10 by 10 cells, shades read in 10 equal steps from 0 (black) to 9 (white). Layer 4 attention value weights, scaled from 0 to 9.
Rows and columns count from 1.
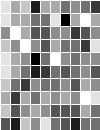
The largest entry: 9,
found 5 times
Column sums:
67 48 57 34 45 54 38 37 53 50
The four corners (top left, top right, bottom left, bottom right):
8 2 3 4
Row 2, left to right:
8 6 6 4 4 8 0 6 9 6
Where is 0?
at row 2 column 7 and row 5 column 4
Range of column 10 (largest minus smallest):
6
